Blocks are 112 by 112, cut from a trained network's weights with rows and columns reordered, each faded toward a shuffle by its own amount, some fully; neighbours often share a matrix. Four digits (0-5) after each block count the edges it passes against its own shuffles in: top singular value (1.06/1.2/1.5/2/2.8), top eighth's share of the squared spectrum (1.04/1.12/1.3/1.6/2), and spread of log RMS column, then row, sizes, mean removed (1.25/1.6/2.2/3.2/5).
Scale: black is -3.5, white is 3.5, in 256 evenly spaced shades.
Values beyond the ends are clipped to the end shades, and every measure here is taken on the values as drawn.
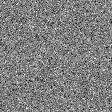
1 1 0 0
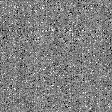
2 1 0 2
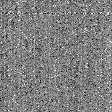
2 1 0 1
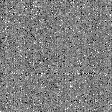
2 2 0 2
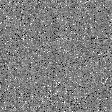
2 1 0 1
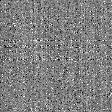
3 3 0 3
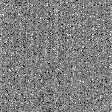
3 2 0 2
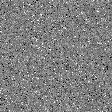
0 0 0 0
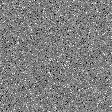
0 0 0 0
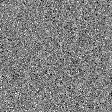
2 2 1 0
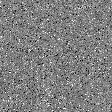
0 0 0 0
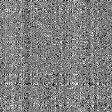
4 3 0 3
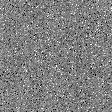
0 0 0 0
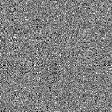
3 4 2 2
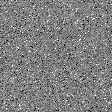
0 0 0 0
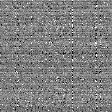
4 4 3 1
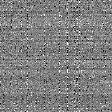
4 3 3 0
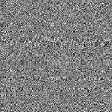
4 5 2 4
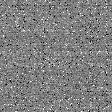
2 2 1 0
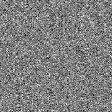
3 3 2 1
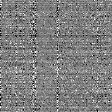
4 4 4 1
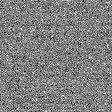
1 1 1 0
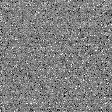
2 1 1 0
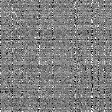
4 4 4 1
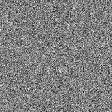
3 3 1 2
